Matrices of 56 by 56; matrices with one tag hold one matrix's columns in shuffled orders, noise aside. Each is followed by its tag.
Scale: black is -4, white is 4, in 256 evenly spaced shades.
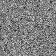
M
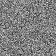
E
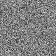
E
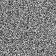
E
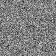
M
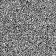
M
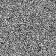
M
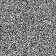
M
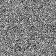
M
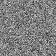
E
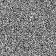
M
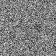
M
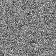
E
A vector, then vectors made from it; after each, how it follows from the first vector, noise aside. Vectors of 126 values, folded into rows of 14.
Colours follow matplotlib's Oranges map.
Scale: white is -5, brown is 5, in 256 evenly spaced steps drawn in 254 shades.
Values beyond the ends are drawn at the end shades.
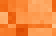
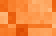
copied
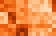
scaled up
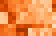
scaled up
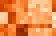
scaled up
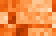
scaled up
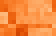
copied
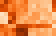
scaled up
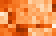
scaled up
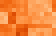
copied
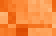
copied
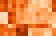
scaled up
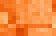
copied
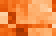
scaled up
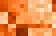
scaled up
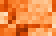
scaled up
